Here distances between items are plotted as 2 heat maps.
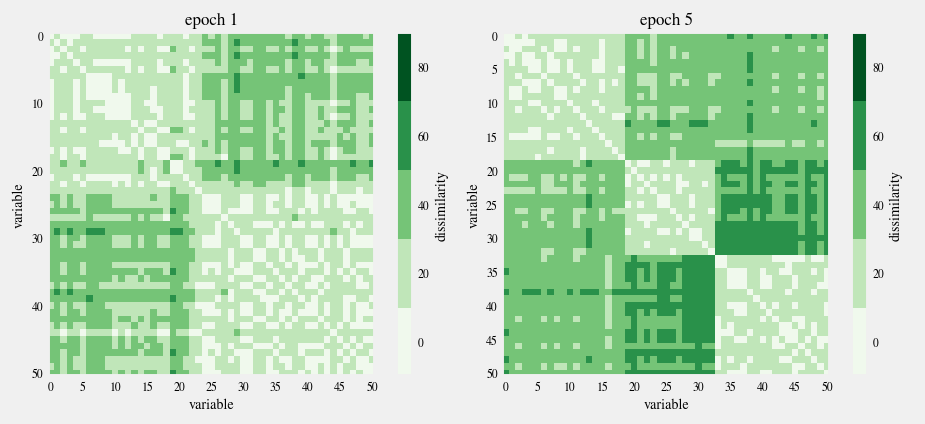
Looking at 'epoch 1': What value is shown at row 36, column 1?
40
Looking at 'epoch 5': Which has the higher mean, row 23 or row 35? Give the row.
35
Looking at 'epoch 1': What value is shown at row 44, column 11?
20
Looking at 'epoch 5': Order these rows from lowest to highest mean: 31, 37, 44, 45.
37, 45, 44, 31
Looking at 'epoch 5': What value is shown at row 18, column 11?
20
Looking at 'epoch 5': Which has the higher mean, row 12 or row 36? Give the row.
36
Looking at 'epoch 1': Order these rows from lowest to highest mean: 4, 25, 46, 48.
48, 25, 46, 4
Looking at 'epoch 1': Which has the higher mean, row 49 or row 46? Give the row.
46
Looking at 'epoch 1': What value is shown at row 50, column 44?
20
